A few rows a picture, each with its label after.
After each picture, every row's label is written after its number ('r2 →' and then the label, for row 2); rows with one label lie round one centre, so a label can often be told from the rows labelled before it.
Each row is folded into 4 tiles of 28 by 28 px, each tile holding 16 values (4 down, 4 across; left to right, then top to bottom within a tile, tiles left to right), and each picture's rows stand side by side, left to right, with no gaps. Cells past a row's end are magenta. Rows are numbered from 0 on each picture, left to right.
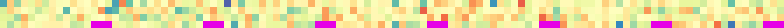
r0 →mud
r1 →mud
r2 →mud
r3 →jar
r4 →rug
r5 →jar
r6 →jar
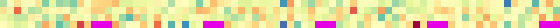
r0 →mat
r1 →jar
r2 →jar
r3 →mat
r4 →jar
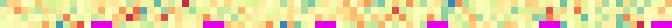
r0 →mat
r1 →rug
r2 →jar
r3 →rug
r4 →mud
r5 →mat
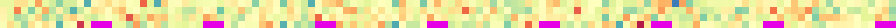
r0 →mat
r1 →rug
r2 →jar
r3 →jar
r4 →mat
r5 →mat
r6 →mud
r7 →rug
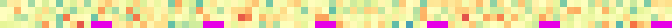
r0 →mat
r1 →jar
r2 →rug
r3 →jar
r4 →rug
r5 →mat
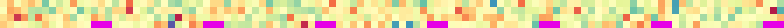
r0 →rug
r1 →mat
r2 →mat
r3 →jar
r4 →rug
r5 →mat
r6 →mud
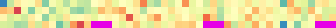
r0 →mat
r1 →rug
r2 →jar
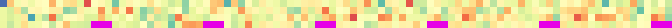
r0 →mud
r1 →mat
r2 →mud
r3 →rug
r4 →rug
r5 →rug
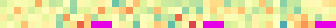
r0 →mat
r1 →mat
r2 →mat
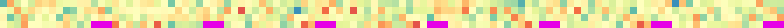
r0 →mud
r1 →jar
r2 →mat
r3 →mat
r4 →mat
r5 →mat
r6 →mud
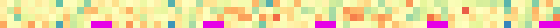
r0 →jar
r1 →jar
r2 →rug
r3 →rug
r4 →jar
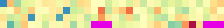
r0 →mud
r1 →mat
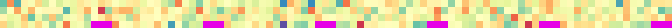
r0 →mud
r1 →jar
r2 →jar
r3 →mud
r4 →mat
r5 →jar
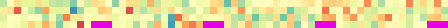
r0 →mat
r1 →mat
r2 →mud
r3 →rug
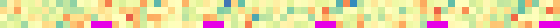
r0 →mat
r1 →rug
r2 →mud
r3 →mud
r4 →mat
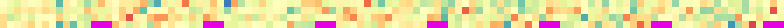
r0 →jar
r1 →rug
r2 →mud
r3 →rug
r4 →mat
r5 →mat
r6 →mat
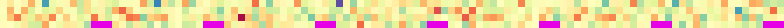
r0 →rug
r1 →rug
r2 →rug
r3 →mud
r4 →rug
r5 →rug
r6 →mud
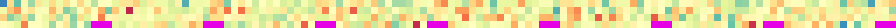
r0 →mud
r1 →mat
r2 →mat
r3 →mat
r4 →rug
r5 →rug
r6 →mat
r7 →jar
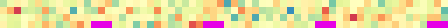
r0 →mat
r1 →mat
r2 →mud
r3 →rug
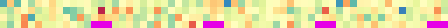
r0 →mud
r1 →mat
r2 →mud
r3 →mud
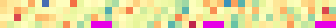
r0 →rug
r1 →mat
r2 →mud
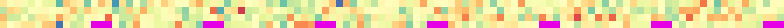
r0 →jar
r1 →mud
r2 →mat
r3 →mud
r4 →rug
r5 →rug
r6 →rug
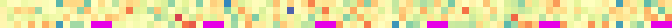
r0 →jar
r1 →mat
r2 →mud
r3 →jar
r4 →mat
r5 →jar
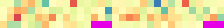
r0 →rug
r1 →rug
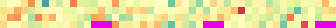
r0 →rug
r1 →jar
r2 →mat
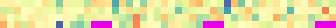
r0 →jar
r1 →mud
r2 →mud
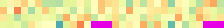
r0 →mat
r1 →jar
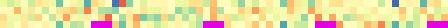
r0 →jar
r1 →mud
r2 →jar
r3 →jar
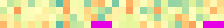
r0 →jar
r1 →mat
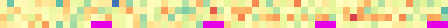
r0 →jar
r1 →mud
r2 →rug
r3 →rug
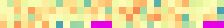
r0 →jar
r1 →rug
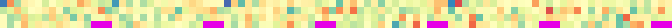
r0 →mud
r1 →mud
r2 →mud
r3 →mat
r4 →mud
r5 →mat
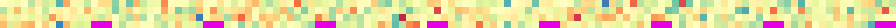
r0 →jar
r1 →mud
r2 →rug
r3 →mat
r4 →jar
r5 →rug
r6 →mud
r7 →mud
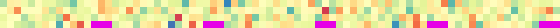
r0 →mat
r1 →mat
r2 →mud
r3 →mat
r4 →mud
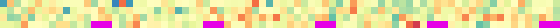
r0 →mud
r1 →mud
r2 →rug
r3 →mat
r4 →rug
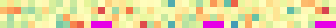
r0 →mat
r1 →jar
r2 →mud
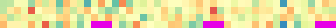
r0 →jar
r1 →mud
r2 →jar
